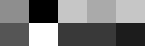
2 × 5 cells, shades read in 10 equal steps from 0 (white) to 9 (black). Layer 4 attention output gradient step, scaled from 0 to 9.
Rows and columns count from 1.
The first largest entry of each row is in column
2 5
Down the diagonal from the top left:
4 0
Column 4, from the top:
3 7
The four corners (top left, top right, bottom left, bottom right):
4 2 6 8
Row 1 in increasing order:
2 2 3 4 9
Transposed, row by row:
4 6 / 9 0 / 2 7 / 3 7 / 2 8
